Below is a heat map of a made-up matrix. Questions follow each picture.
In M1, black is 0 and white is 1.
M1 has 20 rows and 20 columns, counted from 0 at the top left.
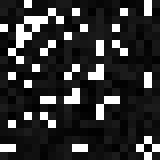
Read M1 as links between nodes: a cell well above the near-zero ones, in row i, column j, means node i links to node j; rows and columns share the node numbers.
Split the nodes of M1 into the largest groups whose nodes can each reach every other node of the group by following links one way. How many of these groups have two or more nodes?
1
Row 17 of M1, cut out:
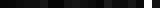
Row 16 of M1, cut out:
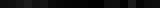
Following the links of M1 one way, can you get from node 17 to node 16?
no
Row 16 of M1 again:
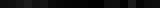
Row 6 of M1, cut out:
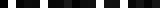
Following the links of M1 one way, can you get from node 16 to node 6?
no
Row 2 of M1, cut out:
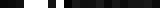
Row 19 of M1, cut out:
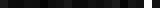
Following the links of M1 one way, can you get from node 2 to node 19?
yes
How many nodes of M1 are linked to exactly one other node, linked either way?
5
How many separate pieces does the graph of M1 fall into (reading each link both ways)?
2
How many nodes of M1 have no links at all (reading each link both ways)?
1
